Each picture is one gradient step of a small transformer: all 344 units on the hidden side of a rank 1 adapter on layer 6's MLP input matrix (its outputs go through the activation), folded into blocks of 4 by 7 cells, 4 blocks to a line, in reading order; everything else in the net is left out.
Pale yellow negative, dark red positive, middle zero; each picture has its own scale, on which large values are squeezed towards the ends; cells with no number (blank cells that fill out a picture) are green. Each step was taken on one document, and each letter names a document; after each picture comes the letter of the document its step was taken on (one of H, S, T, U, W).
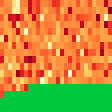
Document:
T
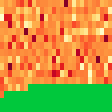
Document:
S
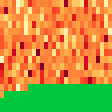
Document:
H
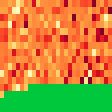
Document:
S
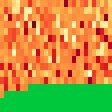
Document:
H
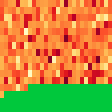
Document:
S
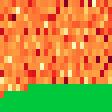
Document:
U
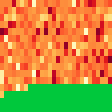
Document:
U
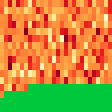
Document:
H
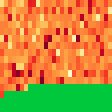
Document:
T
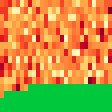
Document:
S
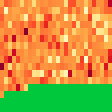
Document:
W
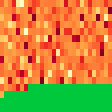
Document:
T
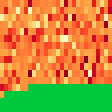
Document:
S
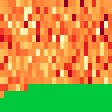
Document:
H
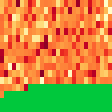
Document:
T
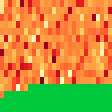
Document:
T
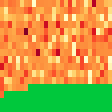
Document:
W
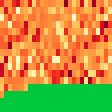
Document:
H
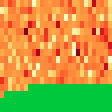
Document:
W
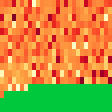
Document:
U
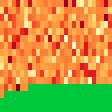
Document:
H
